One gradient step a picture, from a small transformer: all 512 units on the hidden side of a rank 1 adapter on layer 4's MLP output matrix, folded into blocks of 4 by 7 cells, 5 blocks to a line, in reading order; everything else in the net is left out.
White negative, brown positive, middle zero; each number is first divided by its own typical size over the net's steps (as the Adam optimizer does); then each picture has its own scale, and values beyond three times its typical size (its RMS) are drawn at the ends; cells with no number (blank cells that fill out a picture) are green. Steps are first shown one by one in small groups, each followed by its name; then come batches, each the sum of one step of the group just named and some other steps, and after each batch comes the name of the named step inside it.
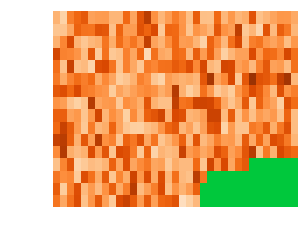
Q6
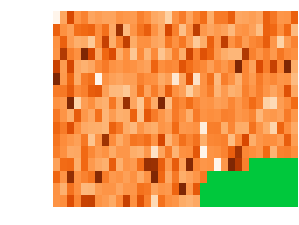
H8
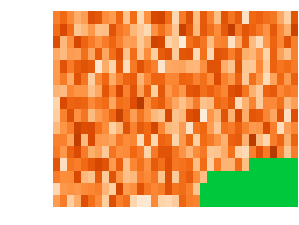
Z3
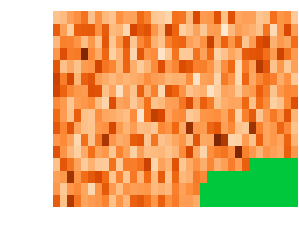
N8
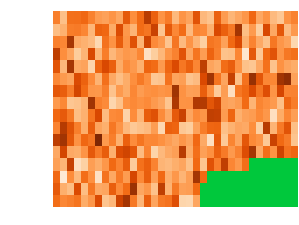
Q6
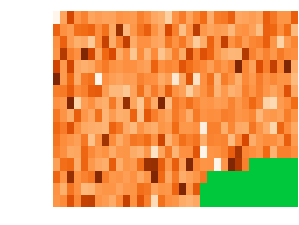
H8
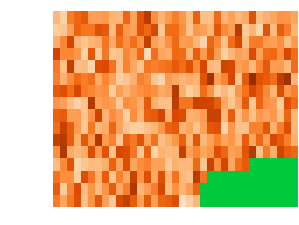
Q6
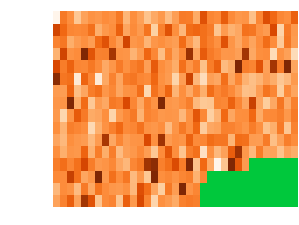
H8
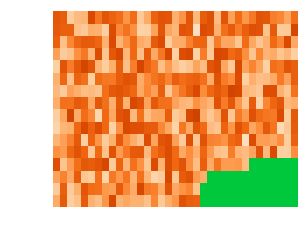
Z3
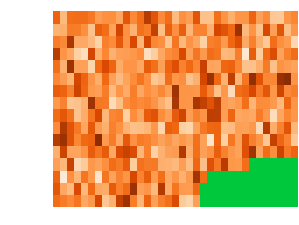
Q6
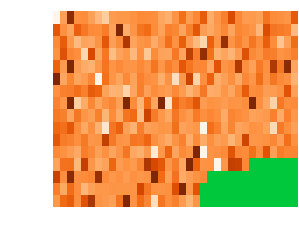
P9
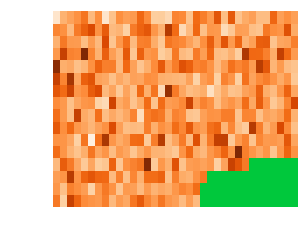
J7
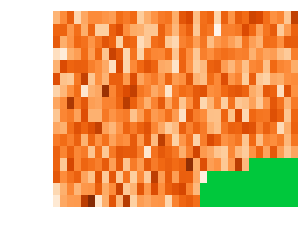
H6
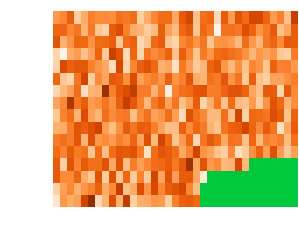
H6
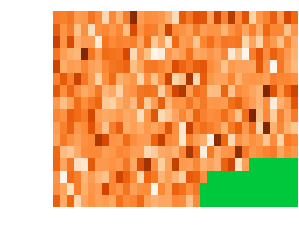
J7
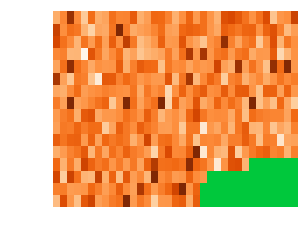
P9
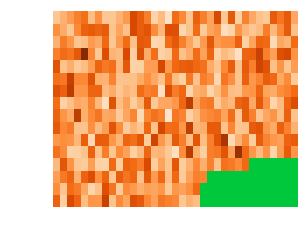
J7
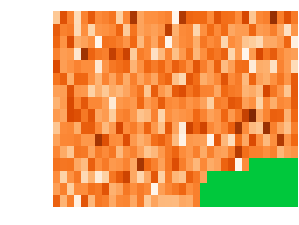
J7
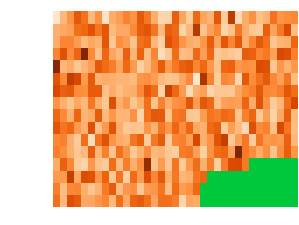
J7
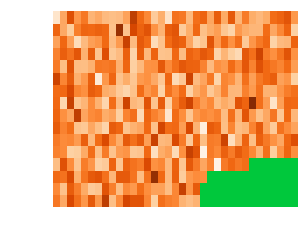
P9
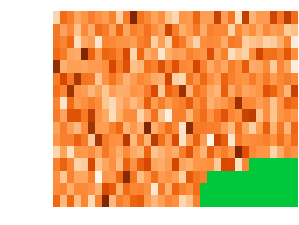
J7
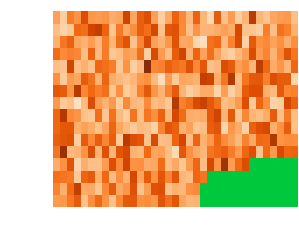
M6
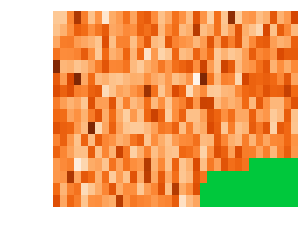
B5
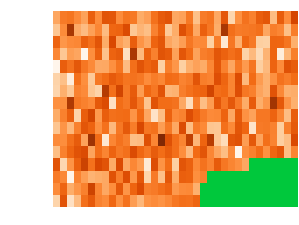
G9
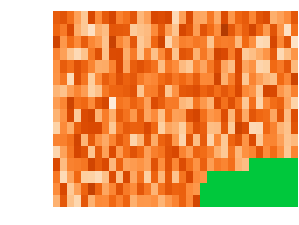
G9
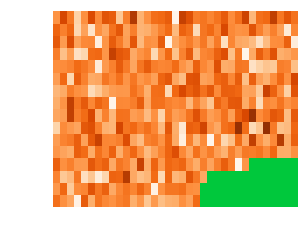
G9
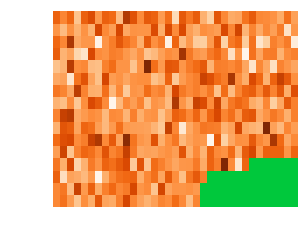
M6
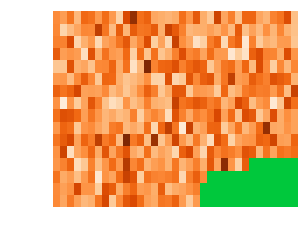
M6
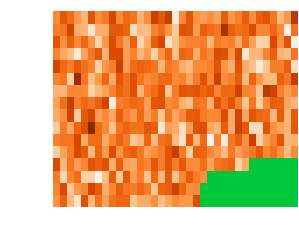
B5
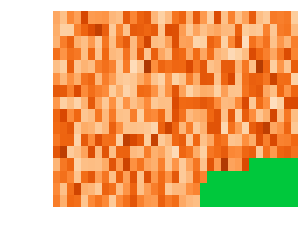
M6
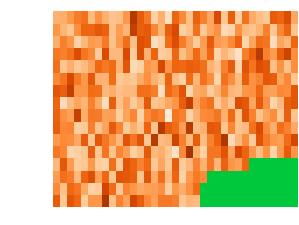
B5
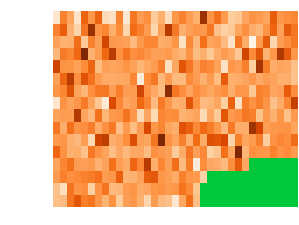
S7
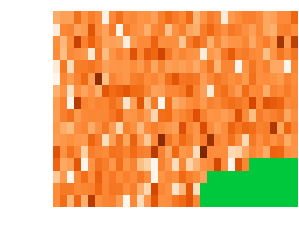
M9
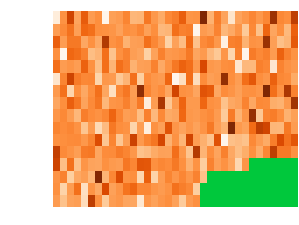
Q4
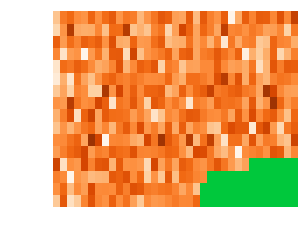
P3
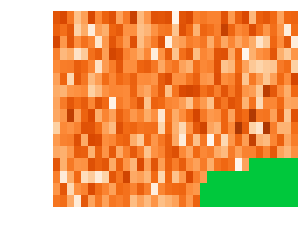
P3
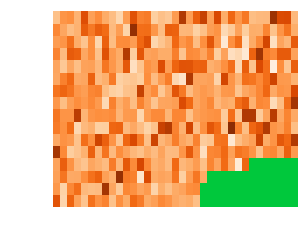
Q4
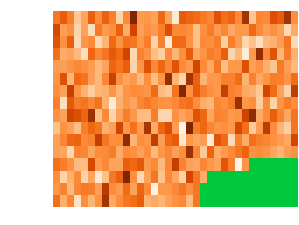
P3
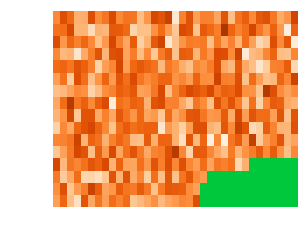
Q4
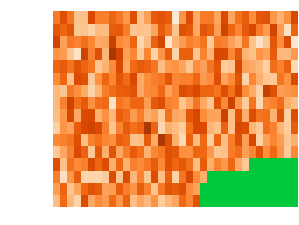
S7
